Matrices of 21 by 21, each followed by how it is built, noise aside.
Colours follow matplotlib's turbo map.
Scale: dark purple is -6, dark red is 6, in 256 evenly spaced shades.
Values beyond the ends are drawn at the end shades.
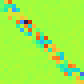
banded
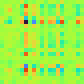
low rank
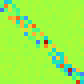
banded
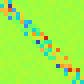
banded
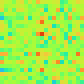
low rank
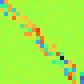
banded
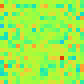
low rank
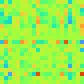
low rank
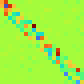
banded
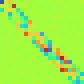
banded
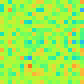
low rank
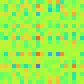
low rank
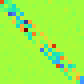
banded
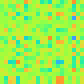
low rank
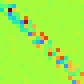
banded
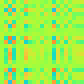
low rank
